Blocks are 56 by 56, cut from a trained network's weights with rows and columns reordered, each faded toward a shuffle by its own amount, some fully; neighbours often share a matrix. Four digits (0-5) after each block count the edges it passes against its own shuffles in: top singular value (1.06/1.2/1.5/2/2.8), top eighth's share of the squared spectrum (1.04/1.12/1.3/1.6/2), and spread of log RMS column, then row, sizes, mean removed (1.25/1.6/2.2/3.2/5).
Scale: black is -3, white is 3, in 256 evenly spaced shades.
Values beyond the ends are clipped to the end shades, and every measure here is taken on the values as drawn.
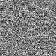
3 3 0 2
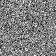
1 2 0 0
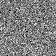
0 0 0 0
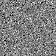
1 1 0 0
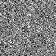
2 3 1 1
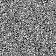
0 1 0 0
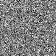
0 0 0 0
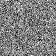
1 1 0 0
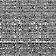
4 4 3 2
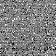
2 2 2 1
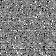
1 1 0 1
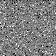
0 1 0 0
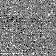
2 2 1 1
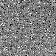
0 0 0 0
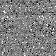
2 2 1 0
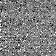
1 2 1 0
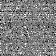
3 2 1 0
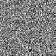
3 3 1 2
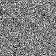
3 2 1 1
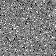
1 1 0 0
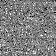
0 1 0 0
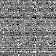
3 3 2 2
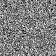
1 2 0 0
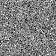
0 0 0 0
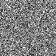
1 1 0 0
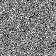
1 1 0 0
